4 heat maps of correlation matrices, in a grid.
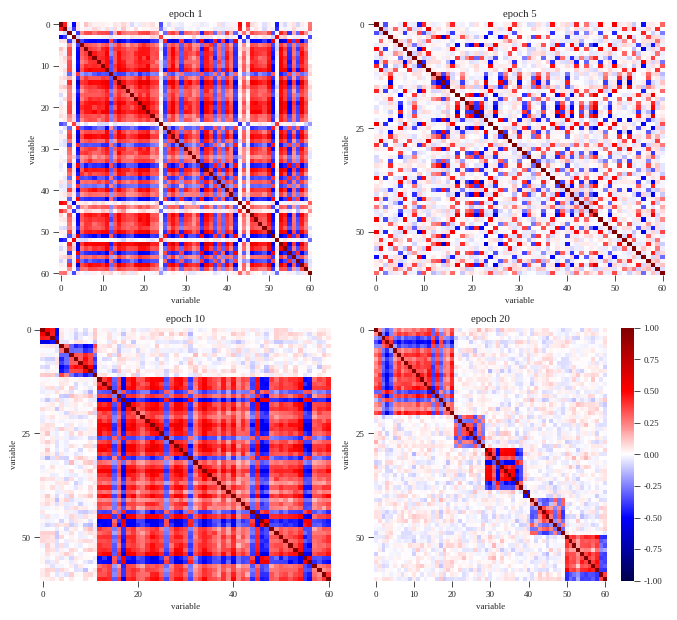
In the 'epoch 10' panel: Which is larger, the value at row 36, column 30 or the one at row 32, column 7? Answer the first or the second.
the first
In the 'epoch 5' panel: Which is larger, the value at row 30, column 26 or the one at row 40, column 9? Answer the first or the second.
the second
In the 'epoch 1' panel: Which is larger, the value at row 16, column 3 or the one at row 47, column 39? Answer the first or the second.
the first
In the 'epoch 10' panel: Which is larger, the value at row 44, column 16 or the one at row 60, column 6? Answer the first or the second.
the second
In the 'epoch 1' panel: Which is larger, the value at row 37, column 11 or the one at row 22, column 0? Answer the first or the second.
the second
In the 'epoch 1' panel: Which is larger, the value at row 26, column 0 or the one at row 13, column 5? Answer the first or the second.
the second
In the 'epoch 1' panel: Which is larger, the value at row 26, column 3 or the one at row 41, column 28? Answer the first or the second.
the second
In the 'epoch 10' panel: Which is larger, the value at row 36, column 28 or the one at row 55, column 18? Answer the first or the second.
the first
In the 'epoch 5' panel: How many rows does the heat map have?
61
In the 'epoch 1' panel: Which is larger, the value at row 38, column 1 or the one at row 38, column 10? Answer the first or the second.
the second
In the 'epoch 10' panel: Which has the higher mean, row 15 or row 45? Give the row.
45
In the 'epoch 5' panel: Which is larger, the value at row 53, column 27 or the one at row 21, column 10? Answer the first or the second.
the first
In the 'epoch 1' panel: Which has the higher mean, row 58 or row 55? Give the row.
58
